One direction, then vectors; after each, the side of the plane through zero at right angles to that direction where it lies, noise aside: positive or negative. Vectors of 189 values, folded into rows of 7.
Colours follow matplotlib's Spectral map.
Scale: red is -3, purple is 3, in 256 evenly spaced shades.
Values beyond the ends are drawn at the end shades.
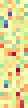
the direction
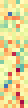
positive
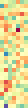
negative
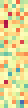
negative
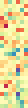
negative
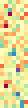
negative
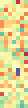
negative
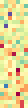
positive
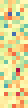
positive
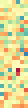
positive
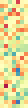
negative
